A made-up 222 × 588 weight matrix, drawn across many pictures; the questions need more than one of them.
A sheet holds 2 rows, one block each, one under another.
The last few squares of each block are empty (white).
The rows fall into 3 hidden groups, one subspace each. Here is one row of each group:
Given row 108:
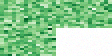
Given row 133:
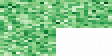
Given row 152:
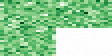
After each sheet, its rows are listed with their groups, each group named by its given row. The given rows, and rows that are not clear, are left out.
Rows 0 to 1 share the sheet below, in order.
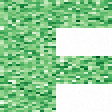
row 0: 108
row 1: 152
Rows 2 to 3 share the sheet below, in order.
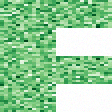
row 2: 152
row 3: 108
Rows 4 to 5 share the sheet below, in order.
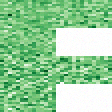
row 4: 152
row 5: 152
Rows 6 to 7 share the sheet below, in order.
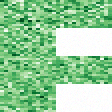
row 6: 108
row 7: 133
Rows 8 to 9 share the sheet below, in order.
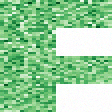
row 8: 152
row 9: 108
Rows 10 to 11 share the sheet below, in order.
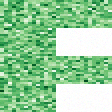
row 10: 108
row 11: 133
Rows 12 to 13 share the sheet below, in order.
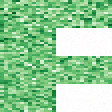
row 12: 152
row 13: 152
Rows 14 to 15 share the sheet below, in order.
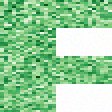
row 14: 108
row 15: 108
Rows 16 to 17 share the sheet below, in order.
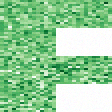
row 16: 133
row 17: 152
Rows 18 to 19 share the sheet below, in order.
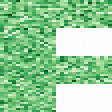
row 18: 152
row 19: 152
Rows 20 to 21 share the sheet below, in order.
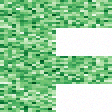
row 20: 152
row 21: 152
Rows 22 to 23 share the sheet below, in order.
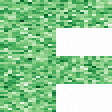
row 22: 152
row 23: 152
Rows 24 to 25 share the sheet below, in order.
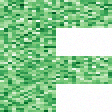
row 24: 108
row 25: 133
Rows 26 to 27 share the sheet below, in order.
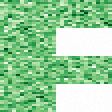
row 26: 152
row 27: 133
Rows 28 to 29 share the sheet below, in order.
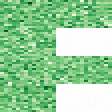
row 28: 152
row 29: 133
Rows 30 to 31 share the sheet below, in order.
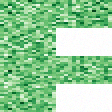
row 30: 133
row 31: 152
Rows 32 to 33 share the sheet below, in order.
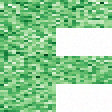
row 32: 133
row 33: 108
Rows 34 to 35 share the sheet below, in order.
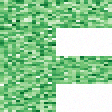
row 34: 108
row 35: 108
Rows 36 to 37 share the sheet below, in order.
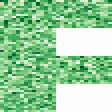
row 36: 108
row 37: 152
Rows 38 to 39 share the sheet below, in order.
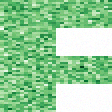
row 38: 108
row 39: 152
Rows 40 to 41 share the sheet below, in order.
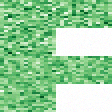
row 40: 152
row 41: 133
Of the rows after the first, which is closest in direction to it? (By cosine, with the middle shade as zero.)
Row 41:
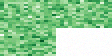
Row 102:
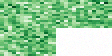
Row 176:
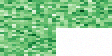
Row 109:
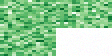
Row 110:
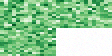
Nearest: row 102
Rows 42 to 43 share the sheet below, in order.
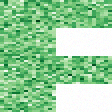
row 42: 108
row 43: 152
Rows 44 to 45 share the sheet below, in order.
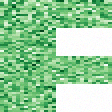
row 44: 108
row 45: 133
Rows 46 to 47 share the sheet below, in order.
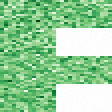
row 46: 108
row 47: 152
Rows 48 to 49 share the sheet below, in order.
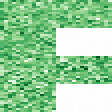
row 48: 108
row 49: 152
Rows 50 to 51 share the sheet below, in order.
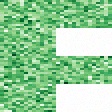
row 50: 108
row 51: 108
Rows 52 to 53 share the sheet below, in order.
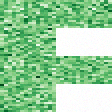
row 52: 108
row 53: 108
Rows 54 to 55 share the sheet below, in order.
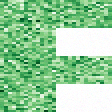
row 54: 108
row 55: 133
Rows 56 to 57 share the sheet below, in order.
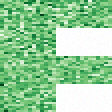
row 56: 152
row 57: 108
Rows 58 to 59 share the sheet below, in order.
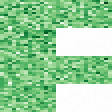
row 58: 133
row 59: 133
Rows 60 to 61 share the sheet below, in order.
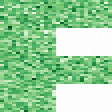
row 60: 133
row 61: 152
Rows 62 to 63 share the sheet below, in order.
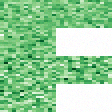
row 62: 133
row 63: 133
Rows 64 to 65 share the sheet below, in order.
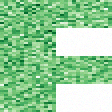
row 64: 133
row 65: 108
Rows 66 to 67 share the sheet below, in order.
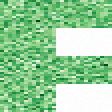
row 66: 108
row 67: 133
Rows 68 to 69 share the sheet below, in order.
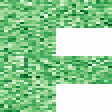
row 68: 152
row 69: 108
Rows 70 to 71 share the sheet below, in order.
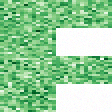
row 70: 152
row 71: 133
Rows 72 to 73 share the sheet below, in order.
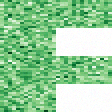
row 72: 152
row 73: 133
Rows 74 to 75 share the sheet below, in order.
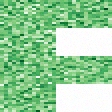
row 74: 133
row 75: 108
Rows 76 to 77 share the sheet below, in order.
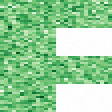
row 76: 133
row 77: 133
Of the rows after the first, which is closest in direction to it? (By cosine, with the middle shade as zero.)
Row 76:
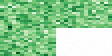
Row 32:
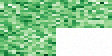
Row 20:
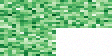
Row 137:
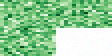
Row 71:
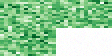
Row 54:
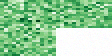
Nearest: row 32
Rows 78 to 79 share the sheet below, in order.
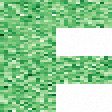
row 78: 133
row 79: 108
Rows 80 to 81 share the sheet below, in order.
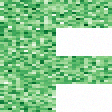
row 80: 133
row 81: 152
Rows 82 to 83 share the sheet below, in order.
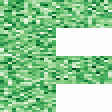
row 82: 108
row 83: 133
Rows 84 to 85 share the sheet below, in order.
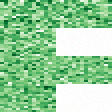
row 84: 108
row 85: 133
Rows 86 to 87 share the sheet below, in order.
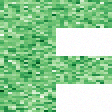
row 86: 133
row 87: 133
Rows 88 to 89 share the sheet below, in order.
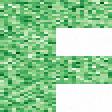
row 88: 133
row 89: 133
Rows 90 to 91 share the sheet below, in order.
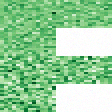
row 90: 108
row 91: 152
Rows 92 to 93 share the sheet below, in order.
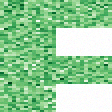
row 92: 108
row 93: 133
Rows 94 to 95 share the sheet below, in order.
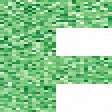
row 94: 133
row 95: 133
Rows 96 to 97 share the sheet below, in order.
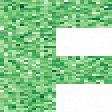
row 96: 108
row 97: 133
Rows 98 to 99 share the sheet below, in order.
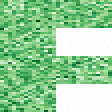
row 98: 108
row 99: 133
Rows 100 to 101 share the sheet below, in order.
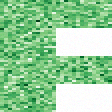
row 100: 108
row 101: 152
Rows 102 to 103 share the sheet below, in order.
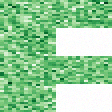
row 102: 133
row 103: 133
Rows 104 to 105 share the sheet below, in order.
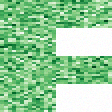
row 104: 152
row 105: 133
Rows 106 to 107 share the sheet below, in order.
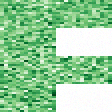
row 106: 108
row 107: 152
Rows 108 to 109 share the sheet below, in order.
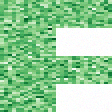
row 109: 133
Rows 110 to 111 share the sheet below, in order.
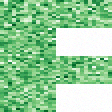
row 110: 108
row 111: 133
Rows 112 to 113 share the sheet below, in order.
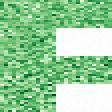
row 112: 133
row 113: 108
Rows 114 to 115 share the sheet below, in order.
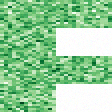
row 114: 133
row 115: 152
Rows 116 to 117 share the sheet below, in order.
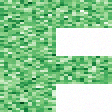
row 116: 152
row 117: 152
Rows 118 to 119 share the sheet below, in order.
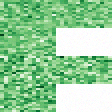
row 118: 133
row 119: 108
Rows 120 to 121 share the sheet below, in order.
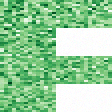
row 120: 108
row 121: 133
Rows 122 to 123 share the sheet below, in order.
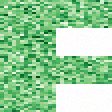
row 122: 133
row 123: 108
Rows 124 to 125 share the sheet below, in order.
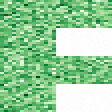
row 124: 152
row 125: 108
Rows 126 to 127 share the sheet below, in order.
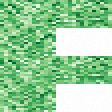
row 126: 133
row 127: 133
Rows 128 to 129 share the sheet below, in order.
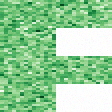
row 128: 152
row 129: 133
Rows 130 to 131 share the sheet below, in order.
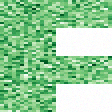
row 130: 133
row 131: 108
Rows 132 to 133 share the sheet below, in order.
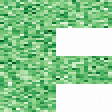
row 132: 133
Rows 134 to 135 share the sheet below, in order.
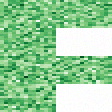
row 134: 108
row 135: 152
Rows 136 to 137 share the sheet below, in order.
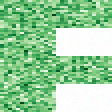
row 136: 152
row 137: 152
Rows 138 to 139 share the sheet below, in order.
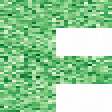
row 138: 152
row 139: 108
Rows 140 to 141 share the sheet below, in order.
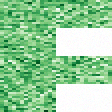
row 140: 152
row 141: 133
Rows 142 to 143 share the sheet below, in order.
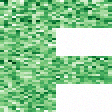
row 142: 108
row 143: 133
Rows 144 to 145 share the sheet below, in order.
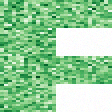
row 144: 108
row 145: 108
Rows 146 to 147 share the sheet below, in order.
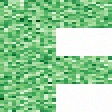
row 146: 108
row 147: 108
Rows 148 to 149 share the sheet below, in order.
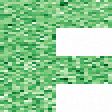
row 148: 152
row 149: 133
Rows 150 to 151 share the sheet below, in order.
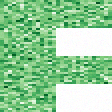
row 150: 108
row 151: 152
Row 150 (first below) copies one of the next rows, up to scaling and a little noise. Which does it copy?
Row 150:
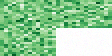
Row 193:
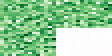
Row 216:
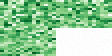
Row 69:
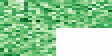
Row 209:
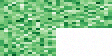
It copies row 209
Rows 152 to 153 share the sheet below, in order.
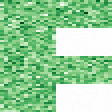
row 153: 108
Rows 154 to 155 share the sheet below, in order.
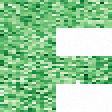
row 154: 133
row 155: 152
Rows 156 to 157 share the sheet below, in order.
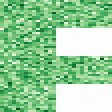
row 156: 108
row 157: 133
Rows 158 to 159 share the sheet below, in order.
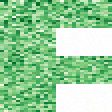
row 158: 108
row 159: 108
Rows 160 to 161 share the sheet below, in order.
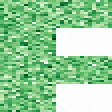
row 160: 152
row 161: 108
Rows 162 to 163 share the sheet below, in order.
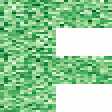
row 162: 108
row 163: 108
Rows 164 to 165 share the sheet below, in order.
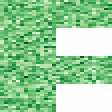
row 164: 108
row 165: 152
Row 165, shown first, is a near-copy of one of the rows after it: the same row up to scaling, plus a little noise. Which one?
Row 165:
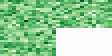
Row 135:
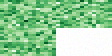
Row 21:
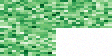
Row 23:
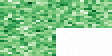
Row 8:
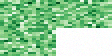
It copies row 135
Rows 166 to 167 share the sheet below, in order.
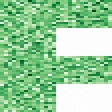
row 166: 133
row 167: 108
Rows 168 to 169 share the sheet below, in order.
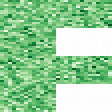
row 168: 152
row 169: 133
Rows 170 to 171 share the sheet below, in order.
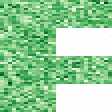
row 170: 133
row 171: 133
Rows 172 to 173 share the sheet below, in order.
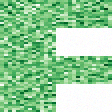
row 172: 133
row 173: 108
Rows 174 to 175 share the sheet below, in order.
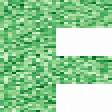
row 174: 108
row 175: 108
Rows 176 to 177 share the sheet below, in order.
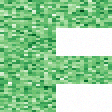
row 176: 152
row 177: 133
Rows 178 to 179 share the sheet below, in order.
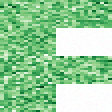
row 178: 133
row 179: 108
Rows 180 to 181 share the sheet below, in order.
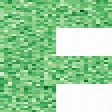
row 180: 152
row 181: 133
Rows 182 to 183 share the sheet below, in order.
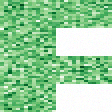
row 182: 108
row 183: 152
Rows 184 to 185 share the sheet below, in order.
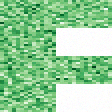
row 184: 133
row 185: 133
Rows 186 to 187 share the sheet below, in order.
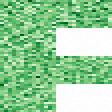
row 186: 133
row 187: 108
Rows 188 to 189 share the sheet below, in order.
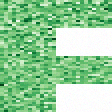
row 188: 108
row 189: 108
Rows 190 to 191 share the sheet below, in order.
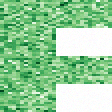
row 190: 152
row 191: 133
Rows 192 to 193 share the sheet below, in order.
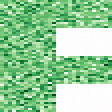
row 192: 133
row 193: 108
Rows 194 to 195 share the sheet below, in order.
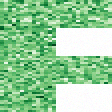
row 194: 108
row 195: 133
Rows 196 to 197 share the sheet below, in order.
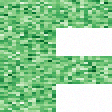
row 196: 133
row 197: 152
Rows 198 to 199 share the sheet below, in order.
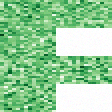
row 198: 133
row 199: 152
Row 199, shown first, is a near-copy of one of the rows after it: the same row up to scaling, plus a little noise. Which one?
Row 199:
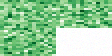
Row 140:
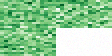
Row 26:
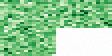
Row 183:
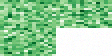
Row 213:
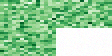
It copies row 183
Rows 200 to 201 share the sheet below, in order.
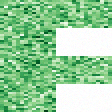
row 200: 133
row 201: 133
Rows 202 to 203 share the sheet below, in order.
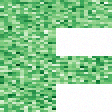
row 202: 133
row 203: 152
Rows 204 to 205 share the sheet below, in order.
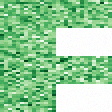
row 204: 133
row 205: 152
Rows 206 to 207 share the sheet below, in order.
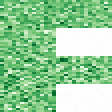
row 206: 133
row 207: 152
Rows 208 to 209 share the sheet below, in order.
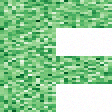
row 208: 108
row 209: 108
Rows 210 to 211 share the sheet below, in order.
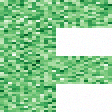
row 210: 108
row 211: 133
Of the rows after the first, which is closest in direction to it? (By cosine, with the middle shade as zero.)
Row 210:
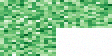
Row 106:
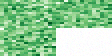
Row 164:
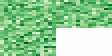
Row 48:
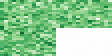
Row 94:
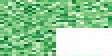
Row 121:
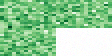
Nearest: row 164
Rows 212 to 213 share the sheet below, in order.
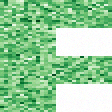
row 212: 108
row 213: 152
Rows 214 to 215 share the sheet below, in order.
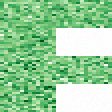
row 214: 133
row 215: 133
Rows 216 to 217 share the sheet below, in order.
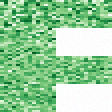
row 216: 108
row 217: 152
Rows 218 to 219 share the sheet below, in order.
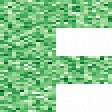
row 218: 133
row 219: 133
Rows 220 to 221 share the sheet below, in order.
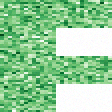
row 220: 133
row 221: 108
